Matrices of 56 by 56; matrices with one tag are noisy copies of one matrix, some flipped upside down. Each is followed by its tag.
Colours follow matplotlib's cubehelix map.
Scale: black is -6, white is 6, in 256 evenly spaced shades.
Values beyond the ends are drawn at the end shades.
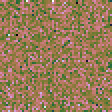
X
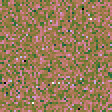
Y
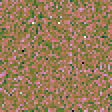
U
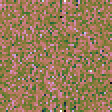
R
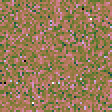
Y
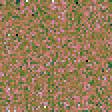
X
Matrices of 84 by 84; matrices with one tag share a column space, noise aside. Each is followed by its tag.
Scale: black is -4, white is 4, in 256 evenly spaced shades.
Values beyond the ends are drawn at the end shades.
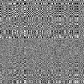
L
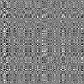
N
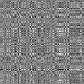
N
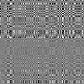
L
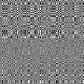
L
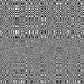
L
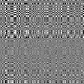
L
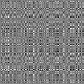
N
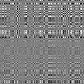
L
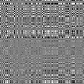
L
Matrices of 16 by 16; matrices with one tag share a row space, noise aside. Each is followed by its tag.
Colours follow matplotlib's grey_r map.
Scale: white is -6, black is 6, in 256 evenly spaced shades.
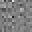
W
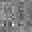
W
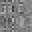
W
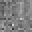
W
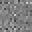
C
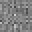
C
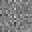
C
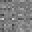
W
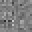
W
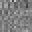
C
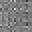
C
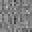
C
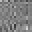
C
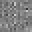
C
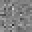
W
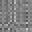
C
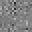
C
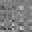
W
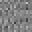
C
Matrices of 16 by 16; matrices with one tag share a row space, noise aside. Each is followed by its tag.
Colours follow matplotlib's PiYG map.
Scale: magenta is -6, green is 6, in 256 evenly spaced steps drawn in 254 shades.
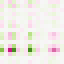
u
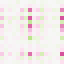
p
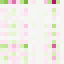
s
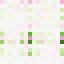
p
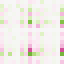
p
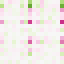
p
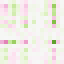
s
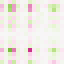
u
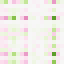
s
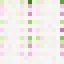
p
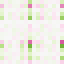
p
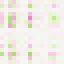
u
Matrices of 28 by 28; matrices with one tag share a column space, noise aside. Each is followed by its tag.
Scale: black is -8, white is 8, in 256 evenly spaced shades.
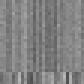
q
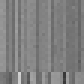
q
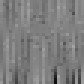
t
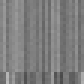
q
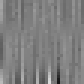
t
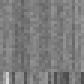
q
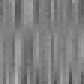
t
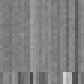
q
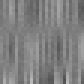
t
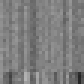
q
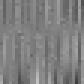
t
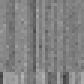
q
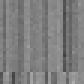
q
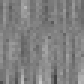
t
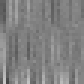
t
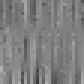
t
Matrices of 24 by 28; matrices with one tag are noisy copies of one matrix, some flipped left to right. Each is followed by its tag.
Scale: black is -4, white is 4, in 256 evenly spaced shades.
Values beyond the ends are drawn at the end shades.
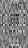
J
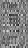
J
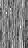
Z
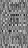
J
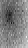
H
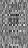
J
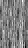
Z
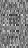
J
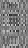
J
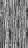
Z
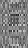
J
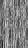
Z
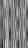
Z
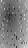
H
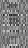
J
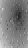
H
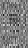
J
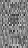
J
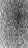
H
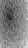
H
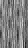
Z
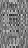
J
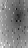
H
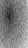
H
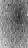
H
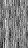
Z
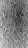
H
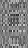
J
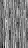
Z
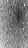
H
